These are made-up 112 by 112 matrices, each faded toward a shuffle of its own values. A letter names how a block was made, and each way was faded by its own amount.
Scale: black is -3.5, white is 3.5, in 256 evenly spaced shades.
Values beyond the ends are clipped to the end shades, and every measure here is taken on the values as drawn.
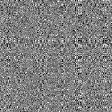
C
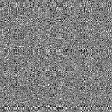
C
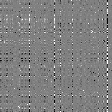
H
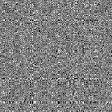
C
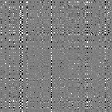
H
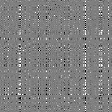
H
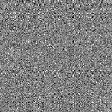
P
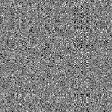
P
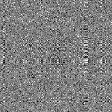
C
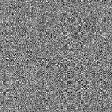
P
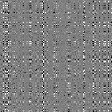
H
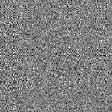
P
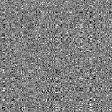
C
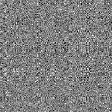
P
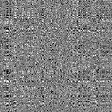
C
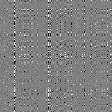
H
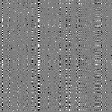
H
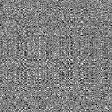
C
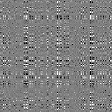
H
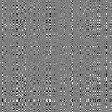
H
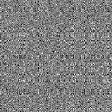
C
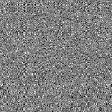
P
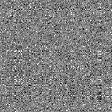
P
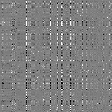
H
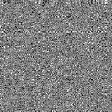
P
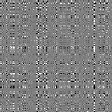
H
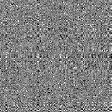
C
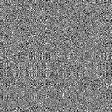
P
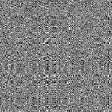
C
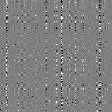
H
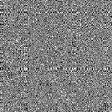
C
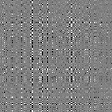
H
